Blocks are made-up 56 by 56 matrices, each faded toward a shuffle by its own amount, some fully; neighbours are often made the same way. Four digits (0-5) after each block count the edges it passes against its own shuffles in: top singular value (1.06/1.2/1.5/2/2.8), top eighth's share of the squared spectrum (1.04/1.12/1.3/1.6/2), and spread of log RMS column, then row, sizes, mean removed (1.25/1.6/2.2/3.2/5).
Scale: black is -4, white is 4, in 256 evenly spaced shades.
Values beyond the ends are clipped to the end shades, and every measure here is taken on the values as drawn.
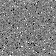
0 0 0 0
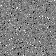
0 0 0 0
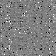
3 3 1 1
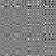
5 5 3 3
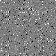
3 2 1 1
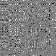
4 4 2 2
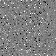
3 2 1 1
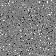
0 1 0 0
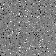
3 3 1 0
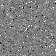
0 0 0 0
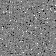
0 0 0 0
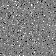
0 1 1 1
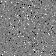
1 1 1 0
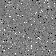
0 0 0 0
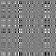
5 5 4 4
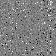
3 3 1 0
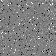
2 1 0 1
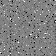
2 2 1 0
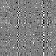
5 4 3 2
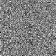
3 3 2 1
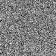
1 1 0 0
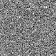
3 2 1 0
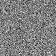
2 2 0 0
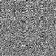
3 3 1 1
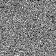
1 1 0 0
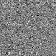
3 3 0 1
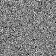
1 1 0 0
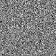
3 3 1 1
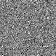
2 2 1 0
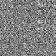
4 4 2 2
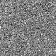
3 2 0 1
